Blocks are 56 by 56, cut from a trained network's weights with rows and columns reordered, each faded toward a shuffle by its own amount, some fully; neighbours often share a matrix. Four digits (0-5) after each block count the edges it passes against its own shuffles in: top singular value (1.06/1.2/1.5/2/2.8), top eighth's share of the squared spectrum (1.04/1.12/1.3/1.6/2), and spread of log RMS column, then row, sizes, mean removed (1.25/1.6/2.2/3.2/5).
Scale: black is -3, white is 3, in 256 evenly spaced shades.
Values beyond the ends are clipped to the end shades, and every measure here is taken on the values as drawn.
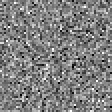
2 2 0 0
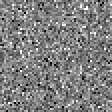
0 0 0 0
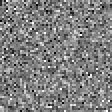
1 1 0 0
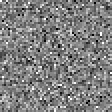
2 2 0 0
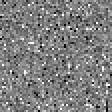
2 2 0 1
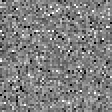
1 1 1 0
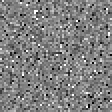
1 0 0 0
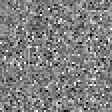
2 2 1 0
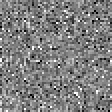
3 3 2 2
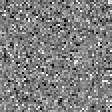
2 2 0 1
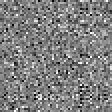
3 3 2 2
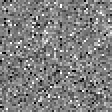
1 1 0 0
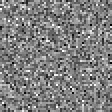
2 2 0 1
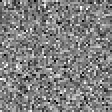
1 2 0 0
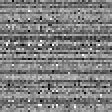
4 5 2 3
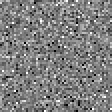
1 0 0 0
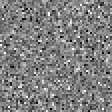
1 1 0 0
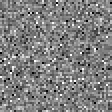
0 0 0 0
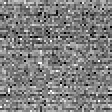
3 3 1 1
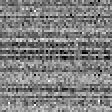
4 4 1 3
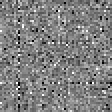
3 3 2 1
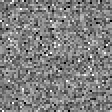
0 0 0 0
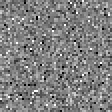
0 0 0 0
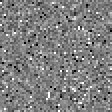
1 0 0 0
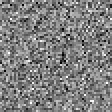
3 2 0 1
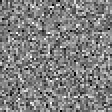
2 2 1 0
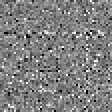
3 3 1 2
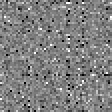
3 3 1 1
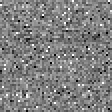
1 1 0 0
